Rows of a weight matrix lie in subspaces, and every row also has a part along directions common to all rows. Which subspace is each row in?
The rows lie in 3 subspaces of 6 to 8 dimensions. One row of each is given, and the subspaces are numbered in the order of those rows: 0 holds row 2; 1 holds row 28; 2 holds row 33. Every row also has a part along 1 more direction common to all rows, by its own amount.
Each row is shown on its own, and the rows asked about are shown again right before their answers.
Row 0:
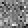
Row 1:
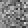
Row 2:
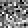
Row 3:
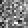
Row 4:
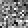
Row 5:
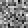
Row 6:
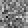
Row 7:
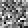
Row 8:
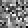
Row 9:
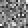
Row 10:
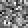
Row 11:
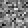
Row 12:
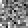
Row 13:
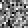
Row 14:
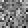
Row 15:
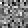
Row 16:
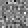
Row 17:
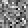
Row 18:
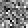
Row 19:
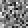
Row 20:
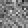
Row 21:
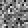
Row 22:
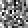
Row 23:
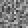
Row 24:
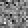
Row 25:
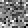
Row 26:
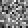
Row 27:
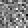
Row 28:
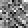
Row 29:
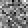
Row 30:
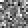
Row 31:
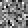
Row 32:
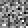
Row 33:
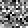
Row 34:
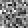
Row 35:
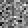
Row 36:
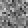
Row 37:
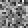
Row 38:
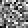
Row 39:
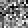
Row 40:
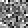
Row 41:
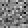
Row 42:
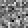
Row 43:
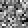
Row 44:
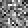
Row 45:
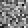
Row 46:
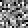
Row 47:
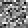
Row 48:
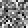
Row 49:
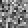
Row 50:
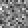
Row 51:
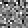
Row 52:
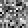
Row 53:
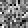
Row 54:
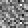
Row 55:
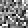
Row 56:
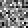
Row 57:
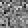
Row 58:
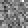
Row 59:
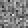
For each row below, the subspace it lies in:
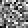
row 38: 2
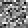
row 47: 0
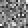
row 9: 0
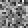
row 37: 1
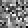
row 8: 2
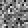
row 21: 0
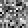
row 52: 1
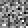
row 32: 2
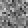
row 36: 1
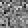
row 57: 1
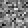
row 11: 1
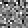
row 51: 0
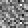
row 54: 0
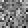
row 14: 1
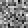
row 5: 0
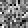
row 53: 0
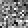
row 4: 2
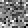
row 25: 0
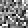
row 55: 2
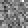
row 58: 1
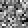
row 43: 1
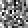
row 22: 2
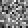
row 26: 2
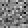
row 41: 0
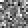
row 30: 1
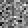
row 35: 2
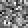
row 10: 1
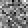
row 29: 1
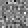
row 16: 0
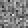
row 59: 2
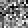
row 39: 0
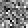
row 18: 1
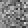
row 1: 0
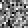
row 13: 1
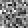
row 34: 1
